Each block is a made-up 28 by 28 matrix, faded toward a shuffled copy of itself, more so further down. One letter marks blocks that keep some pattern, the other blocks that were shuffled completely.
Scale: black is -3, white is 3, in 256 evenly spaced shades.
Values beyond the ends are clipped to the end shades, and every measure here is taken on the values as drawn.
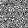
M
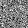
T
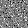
T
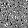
T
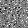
M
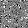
T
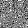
M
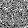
T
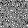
M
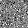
T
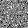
T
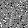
T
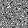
M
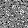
T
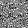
M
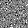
M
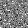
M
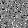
M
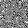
M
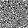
T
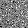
T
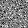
T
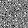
M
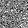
T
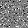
M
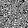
T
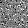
T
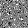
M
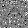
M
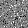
T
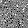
T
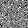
M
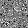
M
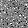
T
